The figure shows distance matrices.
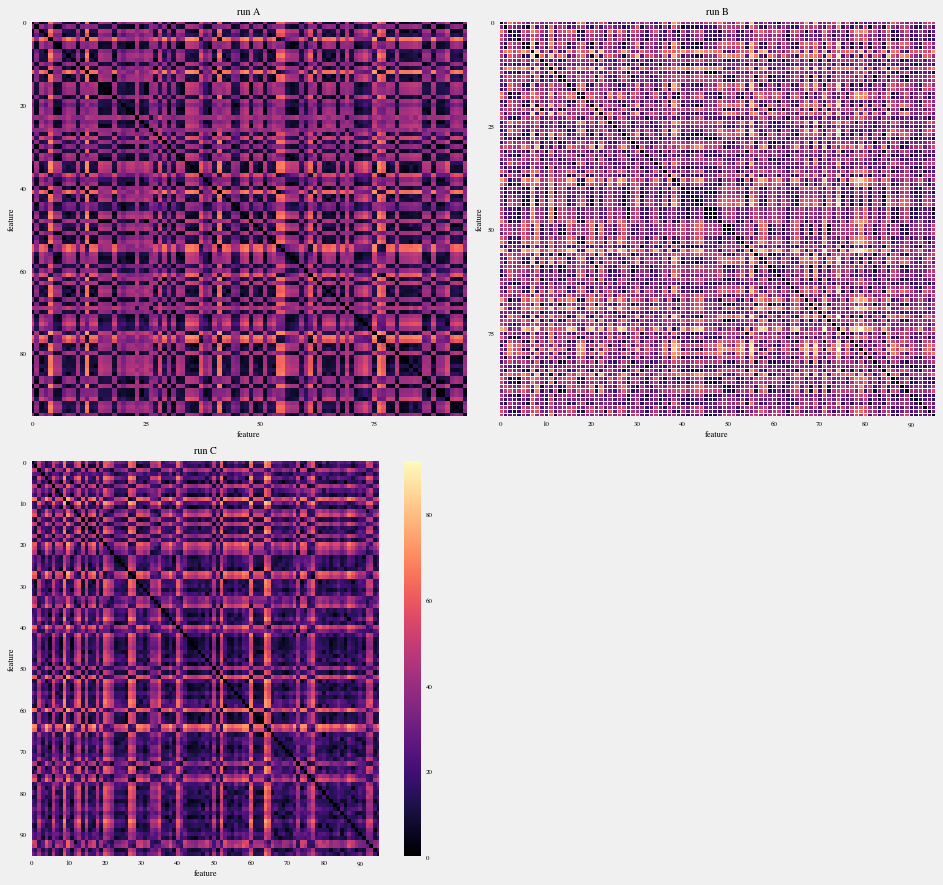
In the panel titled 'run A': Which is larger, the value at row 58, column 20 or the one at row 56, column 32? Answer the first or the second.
the first
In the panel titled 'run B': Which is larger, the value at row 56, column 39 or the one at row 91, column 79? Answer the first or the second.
the first
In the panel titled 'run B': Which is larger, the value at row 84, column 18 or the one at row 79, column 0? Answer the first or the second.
the first
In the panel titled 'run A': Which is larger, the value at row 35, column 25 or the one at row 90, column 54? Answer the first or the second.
the first
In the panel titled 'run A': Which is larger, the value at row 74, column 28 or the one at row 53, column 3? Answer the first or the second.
the first
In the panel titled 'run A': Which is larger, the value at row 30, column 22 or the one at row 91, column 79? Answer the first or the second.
the second
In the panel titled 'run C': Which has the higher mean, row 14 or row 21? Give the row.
21
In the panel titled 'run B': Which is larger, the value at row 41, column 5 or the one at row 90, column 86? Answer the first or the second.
the first
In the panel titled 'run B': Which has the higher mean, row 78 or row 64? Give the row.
78
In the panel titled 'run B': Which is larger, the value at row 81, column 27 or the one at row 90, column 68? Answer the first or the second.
the second
